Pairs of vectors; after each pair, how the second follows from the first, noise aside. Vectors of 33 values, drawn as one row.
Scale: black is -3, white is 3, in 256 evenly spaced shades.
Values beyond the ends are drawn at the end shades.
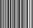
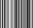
shuffled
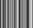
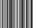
shuffled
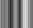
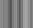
shrunk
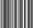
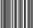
copied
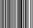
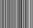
shrunk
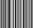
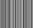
shrunk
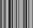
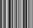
copied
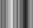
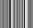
sign-scrambled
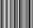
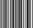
shuffled
